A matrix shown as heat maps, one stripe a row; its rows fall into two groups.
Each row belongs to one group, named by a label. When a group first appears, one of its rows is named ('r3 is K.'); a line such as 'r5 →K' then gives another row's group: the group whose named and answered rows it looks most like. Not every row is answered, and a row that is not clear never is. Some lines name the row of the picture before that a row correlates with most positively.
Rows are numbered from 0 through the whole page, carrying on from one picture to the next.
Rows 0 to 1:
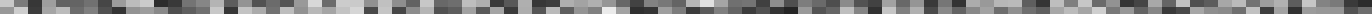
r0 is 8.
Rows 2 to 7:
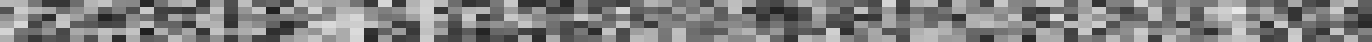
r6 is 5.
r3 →8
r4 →8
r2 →5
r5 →8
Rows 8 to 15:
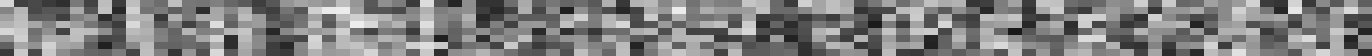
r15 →8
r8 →5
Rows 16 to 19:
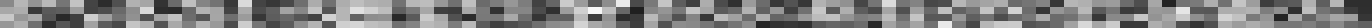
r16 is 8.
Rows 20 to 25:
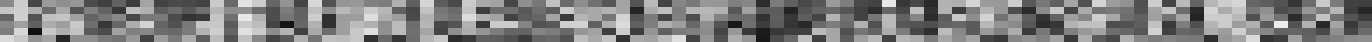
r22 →8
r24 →8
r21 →8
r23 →8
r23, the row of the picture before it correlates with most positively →16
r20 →8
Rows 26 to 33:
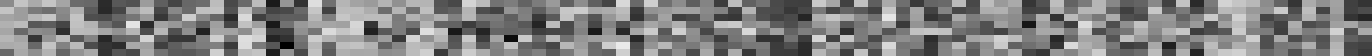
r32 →8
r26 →8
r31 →8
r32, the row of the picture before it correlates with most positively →23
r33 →8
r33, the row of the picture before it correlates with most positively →24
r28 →8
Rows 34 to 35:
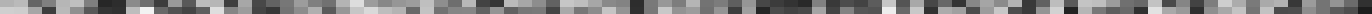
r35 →8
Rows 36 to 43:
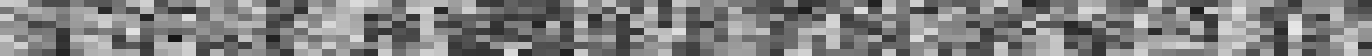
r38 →5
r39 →5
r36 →8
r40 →5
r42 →5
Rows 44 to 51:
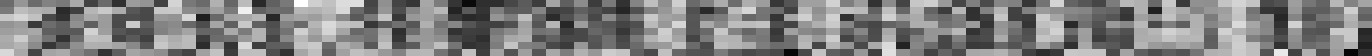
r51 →8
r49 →5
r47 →5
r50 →5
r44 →5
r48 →5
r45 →5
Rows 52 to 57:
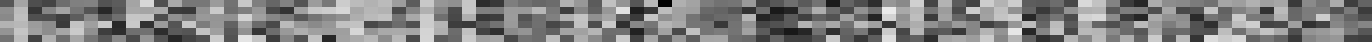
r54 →8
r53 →8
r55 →5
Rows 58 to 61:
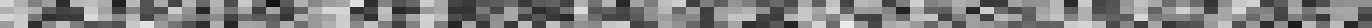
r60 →5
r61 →8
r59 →5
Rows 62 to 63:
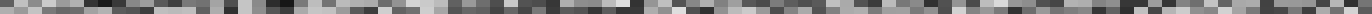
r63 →5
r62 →8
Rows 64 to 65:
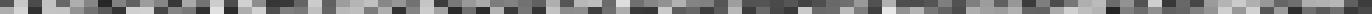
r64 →8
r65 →8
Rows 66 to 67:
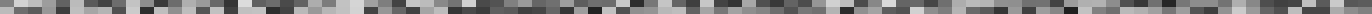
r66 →8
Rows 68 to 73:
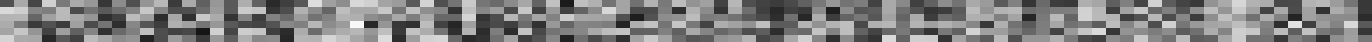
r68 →8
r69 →8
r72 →8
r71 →5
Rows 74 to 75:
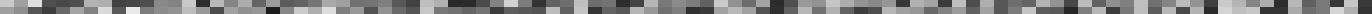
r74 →5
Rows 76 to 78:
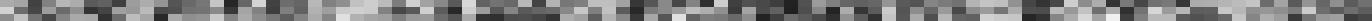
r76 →8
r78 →8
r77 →8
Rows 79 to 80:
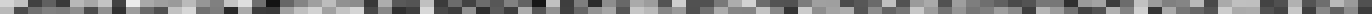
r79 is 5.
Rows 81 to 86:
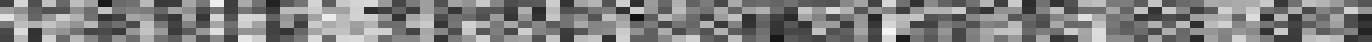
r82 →5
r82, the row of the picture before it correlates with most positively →80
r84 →8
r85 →8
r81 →8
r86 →8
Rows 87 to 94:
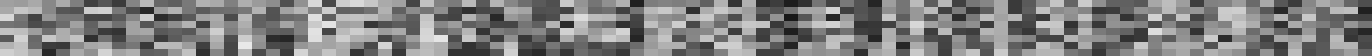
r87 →8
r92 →8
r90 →5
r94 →5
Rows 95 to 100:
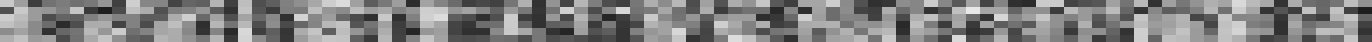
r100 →5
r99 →5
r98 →5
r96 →8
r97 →5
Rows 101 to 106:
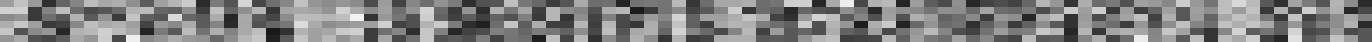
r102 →8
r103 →5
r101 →5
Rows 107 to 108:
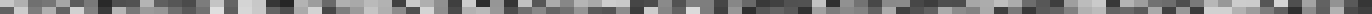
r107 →8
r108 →8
